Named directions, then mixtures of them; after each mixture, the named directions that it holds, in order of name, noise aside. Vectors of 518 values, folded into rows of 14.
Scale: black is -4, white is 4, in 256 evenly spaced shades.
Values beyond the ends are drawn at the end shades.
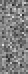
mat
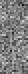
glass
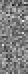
glass, mat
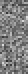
glass, mat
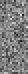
glass, mat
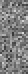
glass, mat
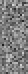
mat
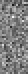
glass, mat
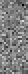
glass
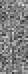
glass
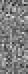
glass, mat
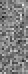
glass, mat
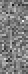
glass, mat
